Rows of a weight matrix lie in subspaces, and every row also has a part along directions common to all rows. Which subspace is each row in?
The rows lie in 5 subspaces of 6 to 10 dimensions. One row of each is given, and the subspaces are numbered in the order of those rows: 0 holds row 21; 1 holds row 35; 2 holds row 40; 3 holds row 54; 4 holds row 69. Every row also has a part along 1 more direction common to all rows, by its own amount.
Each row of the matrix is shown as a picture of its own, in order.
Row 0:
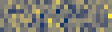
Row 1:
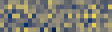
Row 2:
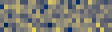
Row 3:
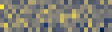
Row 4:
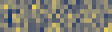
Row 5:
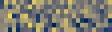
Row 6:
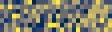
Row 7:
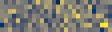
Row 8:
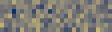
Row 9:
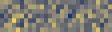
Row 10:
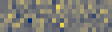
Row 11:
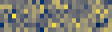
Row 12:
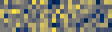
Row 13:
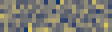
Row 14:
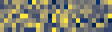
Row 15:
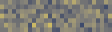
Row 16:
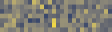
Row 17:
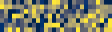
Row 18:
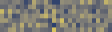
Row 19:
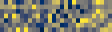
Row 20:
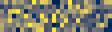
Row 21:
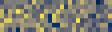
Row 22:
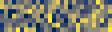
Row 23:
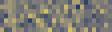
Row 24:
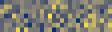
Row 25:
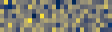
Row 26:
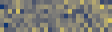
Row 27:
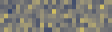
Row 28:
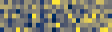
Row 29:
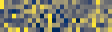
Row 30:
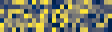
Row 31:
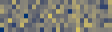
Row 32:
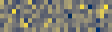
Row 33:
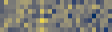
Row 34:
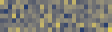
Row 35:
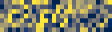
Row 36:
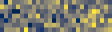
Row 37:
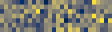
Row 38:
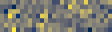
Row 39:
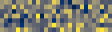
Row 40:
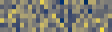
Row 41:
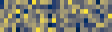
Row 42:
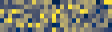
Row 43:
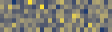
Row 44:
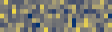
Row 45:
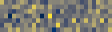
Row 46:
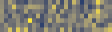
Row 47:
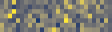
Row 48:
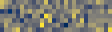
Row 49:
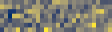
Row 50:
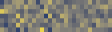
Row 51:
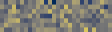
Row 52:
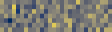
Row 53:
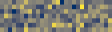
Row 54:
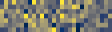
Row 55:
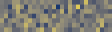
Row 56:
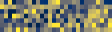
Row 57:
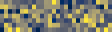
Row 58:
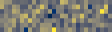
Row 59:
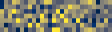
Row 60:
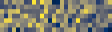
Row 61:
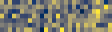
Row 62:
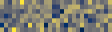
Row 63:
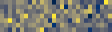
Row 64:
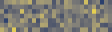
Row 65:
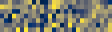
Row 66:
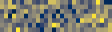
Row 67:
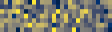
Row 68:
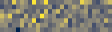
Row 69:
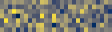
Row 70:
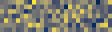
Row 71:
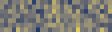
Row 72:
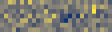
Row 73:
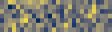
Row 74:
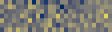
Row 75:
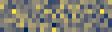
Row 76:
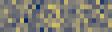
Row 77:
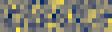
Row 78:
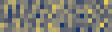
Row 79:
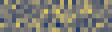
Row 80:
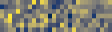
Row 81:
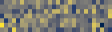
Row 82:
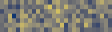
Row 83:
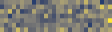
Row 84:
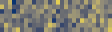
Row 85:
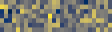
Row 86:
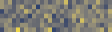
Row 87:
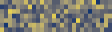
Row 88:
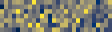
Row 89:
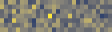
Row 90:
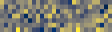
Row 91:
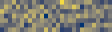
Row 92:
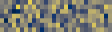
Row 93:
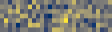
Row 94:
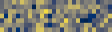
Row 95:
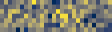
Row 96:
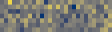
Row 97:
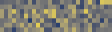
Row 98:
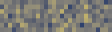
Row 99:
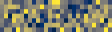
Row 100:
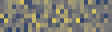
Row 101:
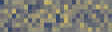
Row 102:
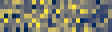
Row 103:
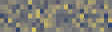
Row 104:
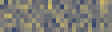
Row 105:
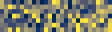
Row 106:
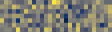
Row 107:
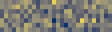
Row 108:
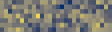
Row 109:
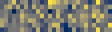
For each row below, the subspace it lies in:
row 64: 4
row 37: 4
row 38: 0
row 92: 4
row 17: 1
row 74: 1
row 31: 3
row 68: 1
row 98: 0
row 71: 3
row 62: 0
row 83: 2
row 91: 3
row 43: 2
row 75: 3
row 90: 3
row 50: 0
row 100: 1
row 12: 3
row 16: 1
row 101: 0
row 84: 0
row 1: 3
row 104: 3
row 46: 1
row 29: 0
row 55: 1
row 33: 1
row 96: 4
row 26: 2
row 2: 0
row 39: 3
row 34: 0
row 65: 2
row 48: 0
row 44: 4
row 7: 4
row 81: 4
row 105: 4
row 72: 4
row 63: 0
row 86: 0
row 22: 0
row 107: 1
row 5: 4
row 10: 1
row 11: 2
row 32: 3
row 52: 0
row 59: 0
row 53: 3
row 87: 2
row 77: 2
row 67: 1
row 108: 2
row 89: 2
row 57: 2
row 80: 2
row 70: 4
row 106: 4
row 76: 3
